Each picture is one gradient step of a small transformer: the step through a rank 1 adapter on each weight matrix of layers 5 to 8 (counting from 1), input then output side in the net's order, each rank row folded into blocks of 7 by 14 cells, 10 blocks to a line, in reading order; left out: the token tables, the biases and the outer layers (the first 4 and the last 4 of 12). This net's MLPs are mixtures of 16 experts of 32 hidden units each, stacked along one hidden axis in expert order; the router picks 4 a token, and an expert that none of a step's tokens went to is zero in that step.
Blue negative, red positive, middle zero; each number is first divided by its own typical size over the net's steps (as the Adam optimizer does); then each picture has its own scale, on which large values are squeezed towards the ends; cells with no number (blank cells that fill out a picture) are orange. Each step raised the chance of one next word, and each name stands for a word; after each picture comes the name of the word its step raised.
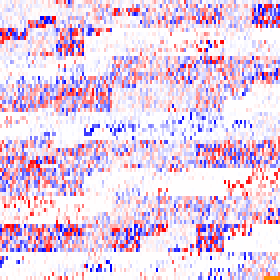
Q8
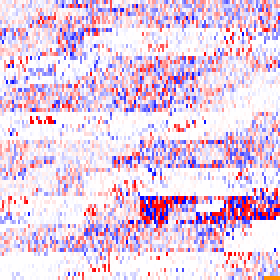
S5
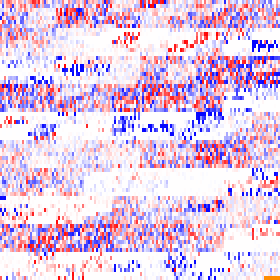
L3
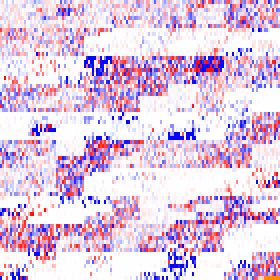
L3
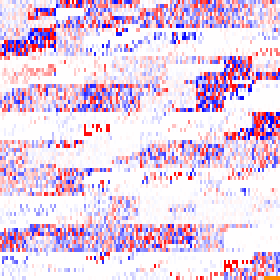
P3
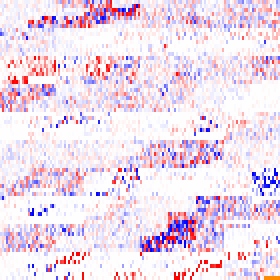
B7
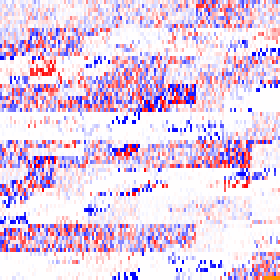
L3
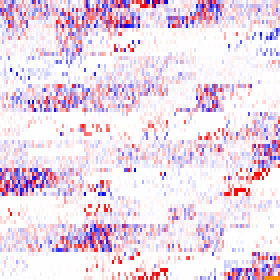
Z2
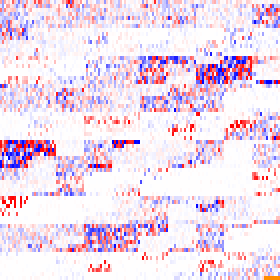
Z2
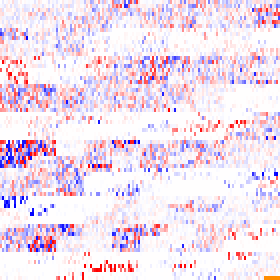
B7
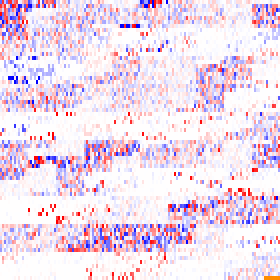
Z2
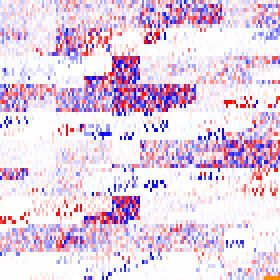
Q8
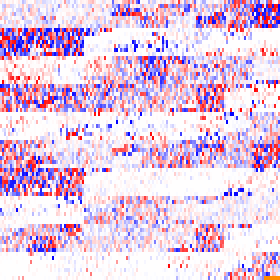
Q8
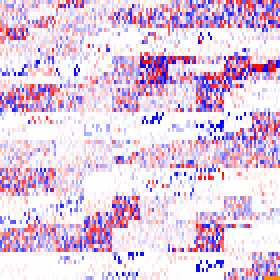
L3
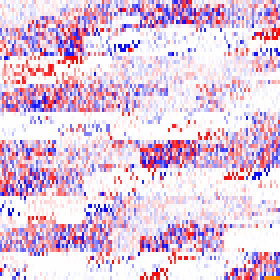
P3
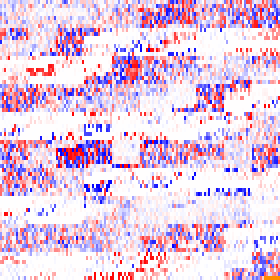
P3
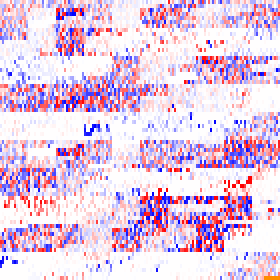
Q8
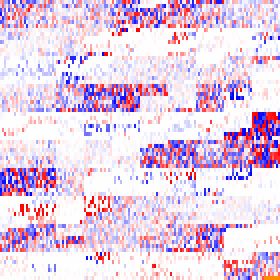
S5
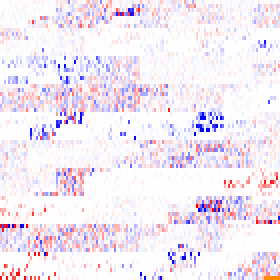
Q8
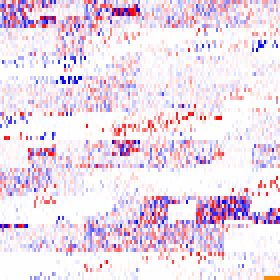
Z2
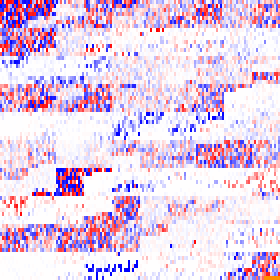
Q8
